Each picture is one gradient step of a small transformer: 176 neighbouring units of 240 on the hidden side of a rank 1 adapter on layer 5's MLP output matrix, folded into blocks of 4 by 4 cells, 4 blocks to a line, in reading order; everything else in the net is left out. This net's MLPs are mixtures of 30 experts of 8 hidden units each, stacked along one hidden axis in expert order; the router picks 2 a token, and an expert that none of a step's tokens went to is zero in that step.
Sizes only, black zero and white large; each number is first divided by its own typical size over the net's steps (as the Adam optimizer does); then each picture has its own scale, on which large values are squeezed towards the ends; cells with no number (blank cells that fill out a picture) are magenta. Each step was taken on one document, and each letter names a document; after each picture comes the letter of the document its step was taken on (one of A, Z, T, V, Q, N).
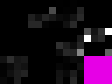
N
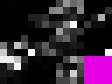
N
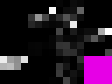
N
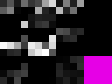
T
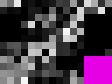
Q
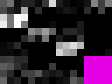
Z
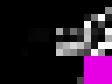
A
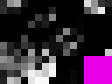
Z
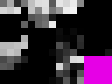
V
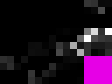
A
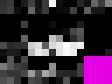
Z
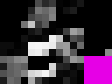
Q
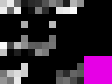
T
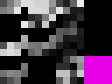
Q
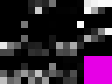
Z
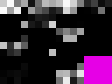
T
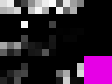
T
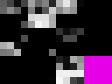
V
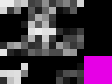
Q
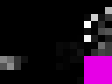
A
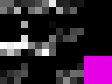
T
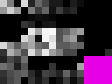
Q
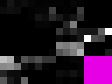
A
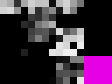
V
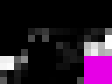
A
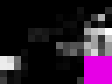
A
